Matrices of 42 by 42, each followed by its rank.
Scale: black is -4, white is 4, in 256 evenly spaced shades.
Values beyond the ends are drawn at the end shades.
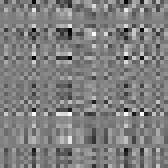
two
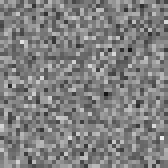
full rank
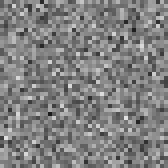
full rank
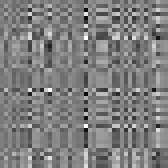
two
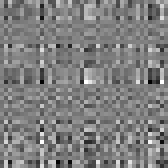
two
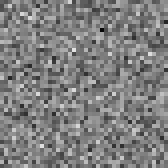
full rank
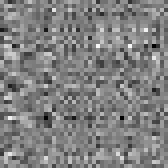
five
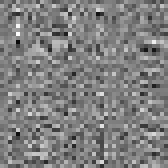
five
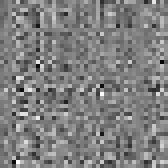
five
